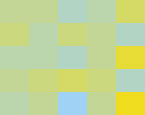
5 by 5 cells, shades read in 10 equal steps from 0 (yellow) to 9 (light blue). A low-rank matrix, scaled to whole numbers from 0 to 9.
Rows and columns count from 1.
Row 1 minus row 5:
-1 0 -2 1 3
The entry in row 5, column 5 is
0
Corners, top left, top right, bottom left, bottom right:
5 3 6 0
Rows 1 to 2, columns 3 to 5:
7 6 3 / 4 5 7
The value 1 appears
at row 3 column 5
